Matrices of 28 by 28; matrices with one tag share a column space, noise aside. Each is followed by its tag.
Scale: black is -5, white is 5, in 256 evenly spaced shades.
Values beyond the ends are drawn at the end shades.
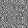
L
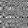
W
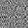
W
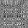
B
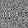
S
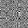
S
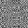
L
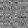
W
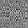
S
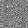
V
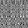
B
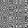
L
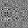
S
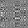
S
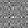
W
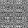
L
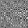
S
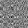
W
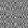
W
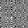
L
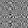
W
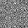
L
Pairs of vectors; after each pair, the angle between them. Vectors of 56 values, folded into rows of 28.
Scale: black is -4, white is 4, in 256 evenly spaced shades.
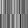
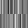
partly aligned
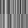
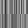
nearly opposite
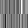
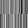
nearly opposite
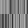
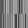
orthogonal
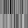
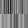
nearly parallel
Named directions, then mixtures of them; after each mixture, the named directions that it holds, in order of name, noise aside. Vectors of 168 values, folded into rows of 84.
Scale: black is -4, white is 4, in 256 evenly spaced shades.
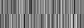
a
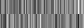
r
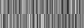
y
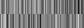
r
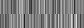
a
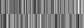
r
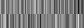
r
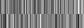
r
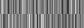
y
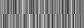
a, y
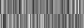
r, y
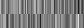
r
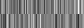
r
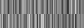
y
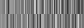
r, y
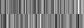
r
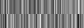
a, r
